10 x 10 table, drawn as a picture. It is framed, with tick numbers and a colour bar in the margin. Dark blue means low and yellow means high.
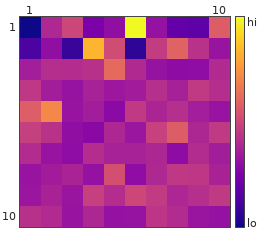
Ninth with the highest average: top middle. Average level on the scale: 40%. Roughest part: top middle. Slope: none. Seam: horizontal, 20% of the way down, the bottom part calmer. Mirror symmetry: none. Ninth with the lowest average: top left. Calmest part: bottom left.
